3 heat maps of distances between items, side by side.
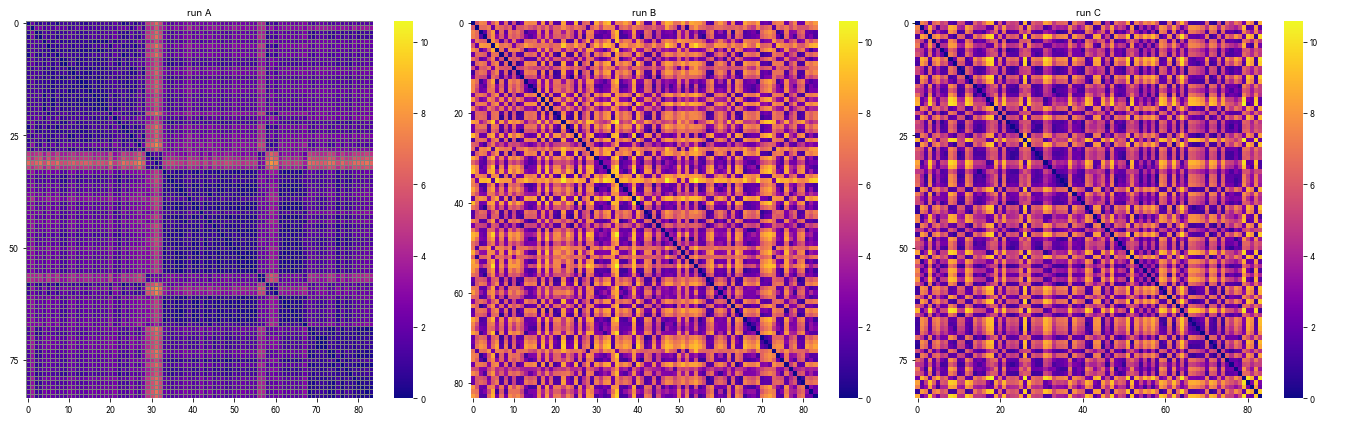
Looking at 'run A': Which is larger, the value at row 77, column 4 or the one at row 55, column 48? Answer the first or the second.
the first
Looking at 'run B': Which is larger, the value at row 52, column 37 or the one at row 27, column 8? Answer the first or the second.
the first
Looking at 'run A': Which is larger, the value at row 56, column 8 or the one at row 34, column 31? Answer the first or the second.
the second
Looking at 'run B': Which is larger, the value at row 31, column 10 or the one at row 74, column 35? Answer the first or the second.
the second
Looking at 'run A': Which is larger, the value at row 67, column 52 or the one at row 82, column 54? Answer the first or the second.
the second
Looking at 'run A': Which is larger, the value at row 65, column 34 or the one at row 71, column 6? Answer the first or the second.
the second
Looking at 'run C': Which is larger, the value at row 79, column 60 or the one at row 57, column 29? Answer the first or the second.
the second
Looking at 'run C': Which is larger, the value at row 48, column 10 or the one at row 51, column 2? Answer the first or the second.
the second
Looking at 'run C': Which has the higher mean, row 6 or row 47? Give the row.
47
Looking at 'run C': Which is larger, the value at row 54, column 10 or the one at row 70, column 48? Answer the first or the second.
the second
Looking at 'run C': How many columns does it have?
84
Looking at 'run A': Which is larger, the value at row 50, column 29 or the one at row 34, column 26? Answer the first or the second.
the first
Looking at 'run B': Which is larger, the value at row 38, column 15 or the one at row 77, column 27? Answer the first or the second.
the first
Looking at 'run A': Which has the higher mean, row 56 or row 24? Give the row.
56
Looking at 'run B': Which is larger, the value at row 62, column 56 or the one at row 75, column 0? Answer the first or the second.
the second
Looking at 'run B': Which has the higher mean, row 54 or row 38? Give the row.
54
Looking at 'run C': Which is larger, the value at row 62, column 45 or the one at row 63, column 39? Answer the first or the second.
the second
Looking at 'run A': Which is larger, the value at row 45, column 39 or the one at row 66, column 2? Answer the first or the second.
the second
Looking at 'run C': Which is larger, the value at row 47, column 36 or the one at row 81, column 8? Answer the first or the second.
the second
